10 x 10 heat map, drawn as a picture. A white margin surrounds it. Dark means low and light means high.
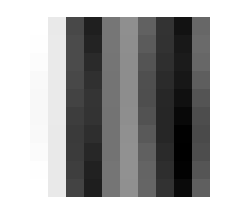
Streaks run downward. On average the colour sits 40% of the way up the scale. A vertical seam about 20% of the way across splits the table, and the left part is higher.
